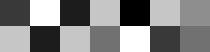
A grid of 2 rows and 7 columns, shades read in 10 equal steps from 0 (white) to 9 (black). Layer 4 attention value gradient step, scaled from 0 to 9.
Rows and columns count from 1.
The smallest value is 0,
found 2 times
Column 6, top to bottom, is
2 7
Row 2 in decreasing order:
8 7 5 5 2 2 0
